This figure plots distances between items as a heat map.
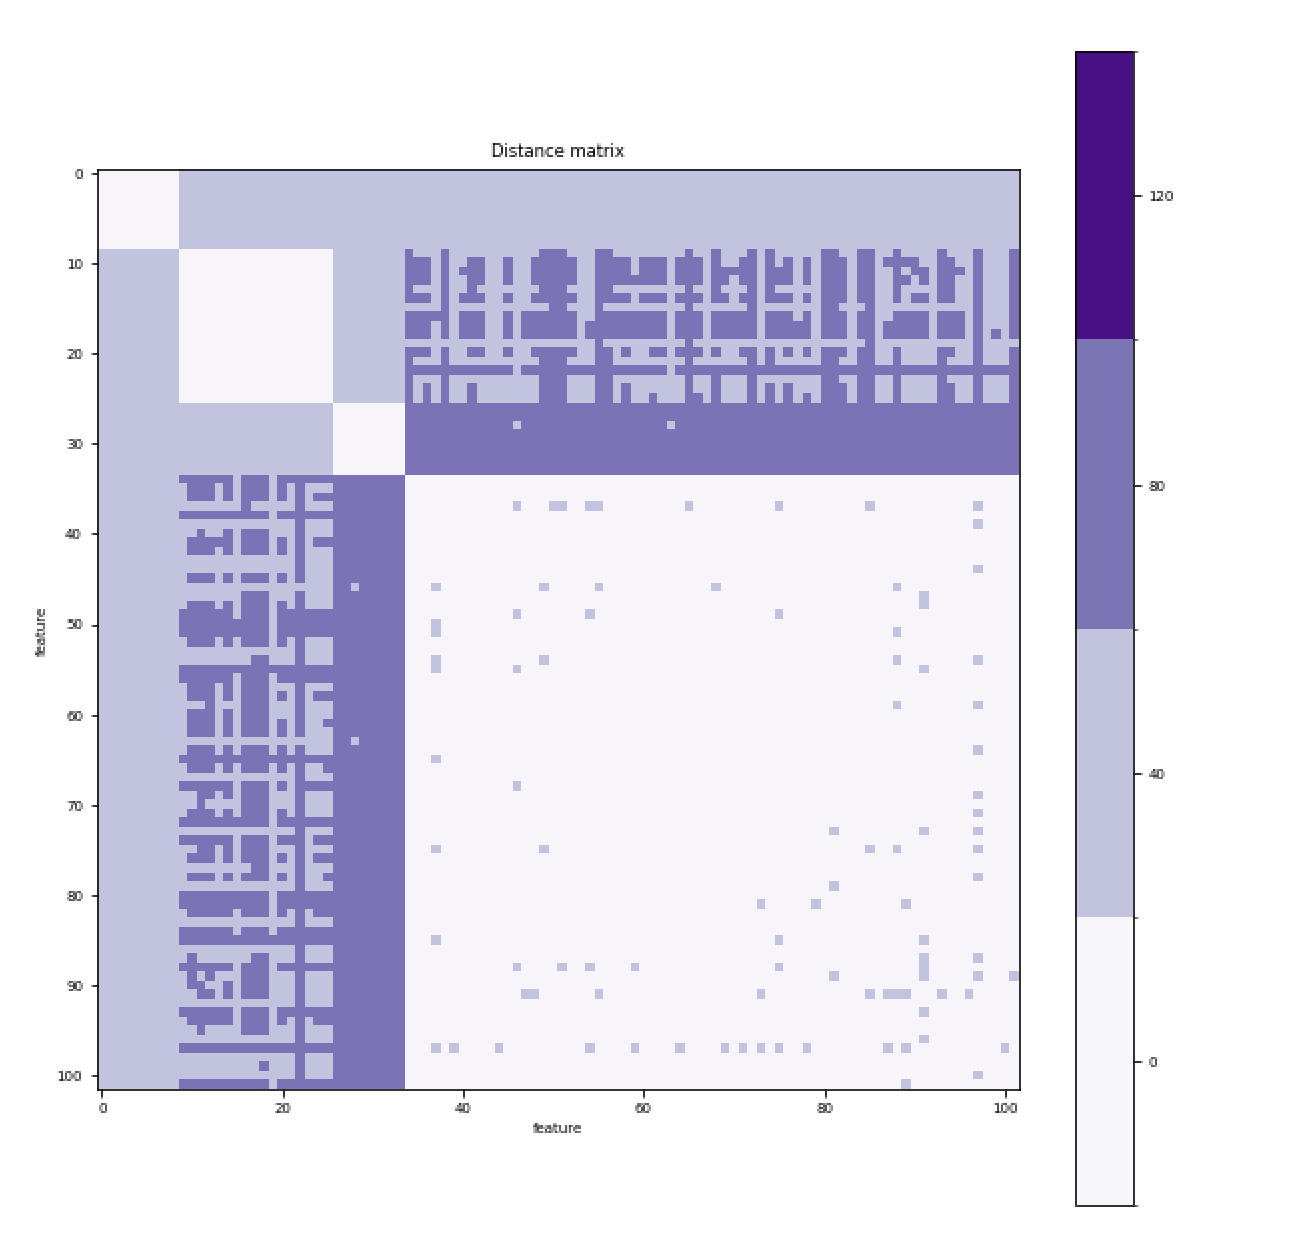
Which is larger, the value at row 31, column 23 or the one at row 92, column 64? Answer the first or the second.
the first
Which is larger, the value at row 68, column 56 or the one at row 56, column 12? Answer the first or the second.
the second
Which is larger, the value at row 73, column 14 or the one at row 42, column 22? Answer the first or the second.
the second
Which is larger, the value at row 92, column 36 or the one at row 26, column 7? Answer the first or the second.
the second
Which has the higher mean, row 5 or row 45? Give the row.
5
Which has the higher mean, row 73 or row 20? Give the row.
20
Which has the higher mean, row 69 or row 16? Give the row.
16
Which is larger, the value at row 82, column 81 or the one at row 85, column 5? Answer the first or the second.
the second
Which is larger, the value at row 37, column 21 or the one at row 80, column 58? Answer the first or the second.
the first
